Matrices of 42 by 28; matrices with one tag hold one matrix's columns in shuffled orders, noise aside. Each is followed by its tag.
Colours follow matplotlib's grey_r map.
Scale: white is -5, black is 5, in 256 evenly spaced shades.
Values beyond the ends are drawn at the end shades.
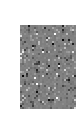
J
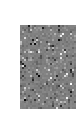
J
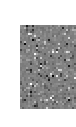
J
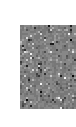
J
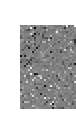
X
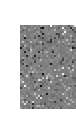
X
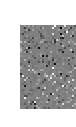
X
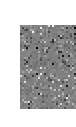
X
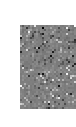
X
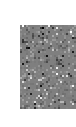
X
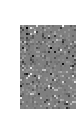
X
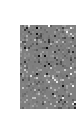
X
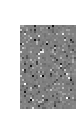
J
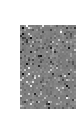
X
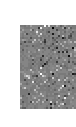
X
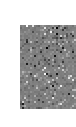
X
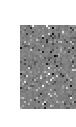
X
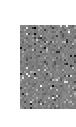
X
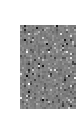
J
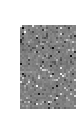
X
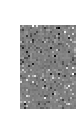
X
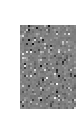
J
